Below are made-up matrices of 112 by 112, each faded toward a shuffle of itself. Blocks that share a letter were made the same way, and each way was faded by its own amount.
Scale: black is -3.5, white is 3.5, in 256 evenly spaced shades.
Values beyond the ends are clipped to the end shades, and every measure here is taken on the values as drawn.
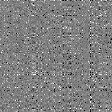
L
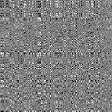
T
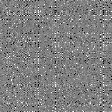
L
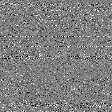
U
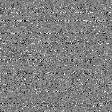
U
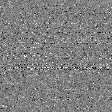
U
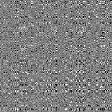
T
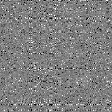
L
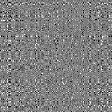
T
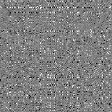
L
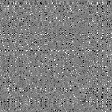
L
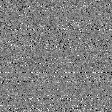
U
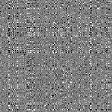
T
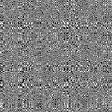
T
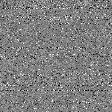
U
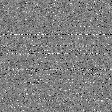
U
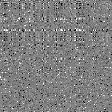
L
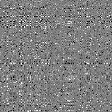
L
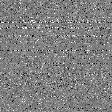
U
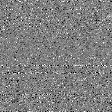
U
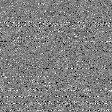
U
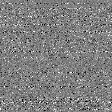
U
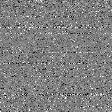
U
